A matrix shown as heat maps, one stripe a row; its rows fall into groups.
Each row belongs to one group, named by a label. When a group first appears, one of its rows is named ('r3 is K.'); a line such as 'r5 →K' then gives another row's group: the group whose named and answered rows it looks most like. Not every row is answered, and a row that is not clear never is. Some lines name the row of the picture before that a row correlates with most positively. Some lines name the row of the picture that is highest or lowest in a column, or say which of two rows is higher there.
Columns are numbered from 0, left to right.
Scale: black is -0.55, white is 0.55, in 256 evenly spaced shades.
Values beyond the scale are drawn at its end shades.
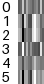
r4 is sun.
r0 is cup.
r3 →cup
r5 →sun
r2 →sun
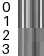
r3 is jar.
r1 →cup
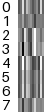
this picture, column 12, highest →3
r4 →cup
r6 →cup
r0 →cup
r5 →cup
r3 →sun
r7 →sun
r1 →jar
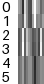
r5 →jar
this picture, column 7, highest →0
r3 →cup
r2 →cup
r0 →sun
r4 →jar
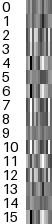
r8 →cup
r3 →cup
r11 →sun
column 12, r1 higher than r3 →Yes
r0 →jar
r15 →sun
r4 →sun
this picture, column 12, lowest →11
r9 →jar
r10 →cup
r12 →cup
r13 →jar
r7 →cup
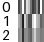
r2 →sun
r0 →cup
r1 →sun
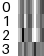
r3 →jar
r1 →sun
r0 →sun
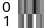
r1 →sun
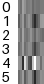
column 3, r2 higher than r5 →Yes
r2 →jar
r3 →jar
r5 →jar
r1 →jar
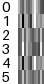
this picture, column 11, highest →3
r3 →cup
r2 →cup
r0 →sun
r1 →sun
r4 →sun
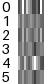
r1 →jar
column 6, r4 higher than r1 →No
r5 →jar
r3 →jar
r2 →cup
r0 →cup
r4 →sun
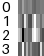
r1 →sun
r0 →jar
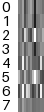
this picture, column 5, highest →6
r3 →jar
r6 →cup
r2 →sun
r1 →jar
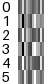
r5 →sun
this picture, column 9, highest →3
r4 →cup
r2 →cup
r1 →sun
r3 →sun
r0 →cup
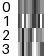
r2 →sun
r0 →jar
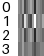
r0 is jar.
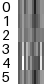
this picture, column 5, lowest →4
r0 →jar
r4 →cup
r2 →jar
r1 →jar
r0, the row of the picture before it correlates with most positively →3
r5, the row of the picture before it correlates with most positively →3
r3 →cup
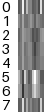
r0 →cup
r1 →jar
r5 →sun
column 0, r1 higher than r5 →No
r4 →jar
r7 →cup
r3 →jar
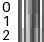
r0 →cup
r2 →cup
